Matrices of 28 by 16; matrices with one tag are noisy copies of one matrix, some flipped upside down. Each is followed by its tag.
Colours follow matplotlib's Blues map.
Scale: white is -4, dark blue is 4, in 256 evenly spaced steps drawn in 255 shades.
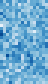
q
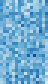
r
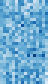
r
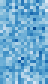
r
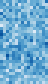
q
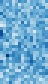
q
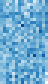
r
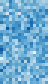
q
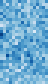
q
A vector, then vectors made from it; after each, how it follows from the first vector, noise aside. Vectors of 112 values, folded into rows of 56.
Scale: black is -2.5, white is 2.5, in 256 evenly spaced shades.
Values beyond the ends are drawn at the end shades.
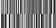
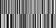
negated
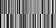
negated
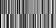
negated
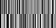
negated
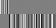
partly zeroed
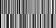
negated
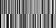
negated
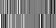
partly zeroed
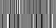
partly zeroed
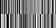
negated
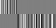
partly zeroed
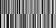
negated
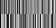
negated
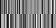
negated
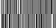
partly zeroed
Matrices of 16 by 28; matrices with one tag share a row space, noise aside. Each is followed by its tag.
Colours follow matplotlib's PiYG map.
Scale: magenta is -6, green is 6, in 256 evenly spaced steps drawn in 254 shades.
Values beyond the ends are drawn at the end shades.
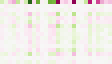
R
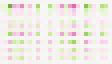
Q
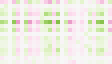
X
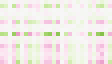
X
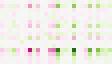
R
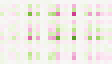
R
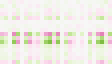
X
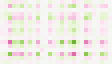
Q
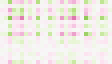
Q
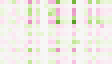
R
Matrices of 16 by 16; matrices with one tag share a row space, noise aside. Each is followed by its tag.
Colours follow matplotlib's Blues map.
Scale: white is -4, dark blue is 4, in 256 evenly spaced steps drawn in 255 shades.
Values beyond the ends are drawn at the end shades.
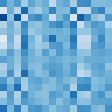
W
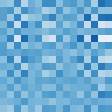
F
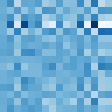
F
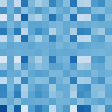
W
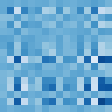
F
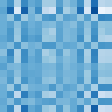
F
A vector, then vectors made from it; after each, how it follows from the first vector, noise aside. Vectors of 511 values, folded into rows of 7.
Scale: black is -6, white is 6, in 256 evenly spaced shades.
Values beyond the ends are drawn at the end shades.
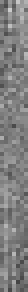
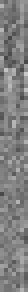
wrapped around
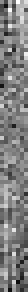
scaled up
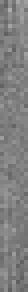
shrunk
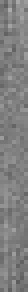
shrunk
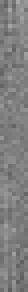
shrunk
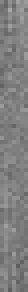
shrunk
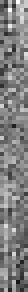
scaled up
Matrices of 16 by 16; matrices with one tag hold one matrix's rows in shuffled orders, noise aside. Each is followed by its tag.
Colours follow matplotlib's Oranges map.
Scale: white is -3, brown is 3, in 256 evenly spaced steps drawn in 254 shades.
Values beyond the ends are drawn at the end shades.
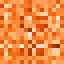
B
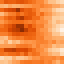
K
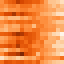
K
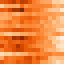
K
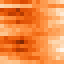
K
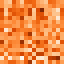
B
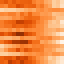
K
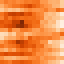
K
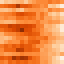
K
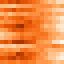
K
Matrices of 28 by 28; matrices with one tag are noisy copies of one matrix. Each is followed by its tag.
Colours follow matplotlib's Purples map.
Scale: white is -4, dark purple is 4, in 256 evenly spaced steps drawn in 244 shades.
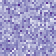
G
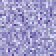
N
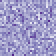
N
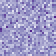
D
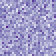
D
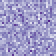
N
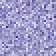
D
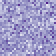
G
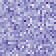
G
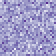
G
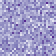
G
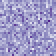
N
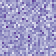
D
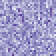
N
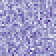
N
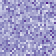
G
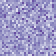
D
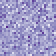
D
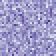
N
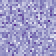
N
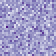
D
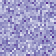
G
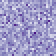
N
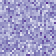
G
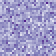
G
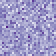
D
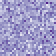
G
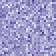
D
